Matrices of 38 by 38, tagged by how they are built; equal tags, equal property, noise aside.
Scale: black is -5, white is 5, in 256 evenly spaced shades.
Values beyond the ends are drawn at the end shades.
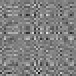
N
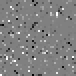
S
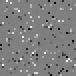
S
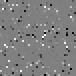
S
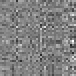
N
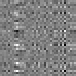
N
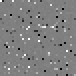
S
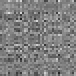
N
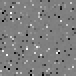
S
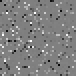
S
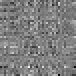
N
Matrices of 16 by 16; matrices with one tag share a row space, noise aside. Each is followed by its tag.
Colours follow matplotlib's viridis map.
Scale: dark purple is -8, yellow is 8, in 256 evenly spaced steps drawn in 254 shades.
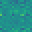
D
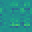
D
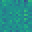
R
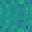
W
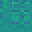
D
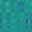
W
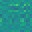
D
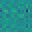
W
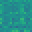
D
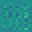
R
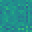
W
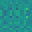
R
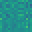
W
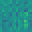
R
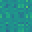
W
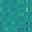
W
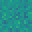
R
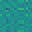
W
